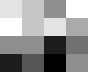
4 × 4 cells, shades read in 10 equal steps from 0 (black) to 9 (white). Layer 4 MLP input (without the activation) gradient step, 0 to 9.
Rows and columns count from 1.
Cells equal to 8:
2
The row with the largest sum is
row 2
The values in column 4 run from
4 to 9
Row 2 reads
9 7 8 6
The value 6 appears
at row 2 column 4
